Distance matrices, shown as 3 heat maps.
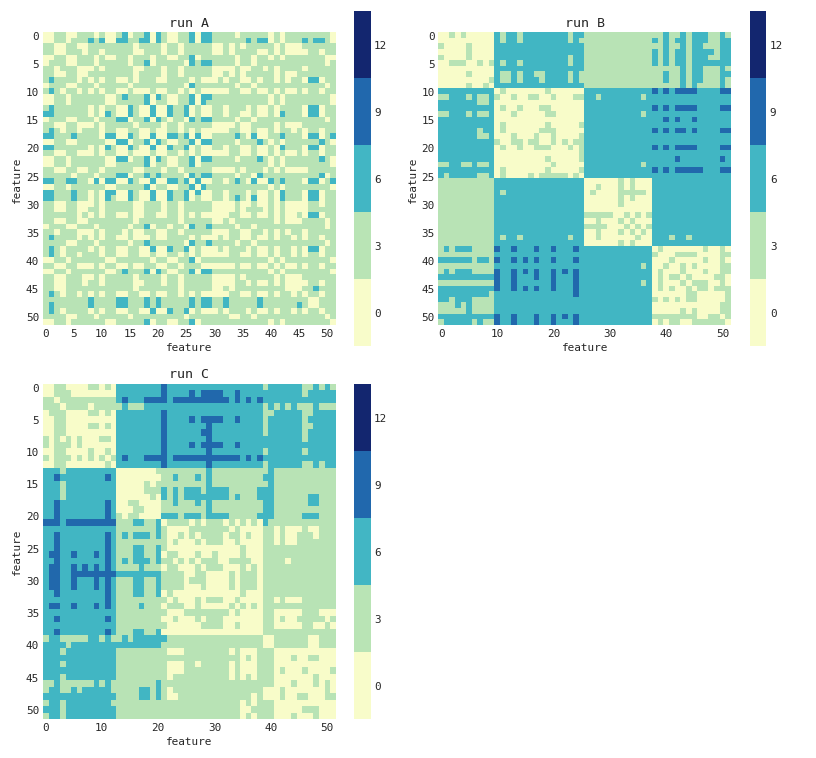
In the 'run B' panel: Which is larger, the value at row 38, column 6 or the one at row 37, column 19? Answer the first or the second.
the second
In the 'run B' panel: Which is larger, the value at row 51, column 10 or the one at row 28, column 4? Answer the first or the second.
the first
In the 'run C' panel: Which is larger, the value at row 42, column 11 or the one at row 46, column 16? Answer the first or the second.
the first
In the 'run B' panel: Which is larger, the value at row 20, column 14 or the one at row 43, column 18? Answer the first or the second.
the second
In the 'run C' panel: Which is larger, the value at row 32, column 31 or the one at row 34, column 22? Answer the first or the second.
the second
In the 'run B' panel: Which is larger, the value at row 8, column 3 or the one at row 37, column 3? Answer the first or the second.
the second
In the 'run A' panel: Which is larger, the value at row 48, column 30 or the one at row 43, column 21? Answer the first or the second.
the first
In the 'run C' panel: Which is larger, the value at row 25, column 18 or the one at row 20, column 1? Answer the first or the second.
the second
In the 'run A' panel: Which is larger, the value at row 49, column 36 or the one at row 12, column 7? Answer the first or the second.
the second
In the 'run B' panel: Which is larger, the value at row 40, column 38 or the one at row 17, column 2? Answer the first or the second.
the second
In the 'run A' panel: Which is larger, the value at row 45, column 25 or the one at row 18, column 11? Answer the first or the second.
the second
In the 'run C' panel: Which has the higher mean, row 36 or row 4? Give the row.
4
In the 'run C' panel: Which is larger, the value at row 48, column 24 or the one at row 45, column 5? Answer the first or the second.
the second
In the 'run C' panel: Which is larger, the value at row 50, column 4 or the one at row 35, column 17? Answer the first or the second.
the first
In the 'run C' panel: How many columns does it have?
52
